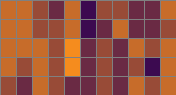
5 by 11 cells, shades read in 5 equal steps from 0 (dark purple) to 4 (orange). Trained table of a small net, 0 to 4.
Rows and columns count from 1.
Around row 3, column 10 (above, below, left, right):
1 0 3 3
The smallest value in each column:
2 1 2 1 1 0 1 1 1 0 2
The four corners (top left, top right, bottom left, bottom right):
3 3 2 3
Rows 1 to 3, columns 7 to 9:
2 2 1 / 1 3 1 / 2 1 3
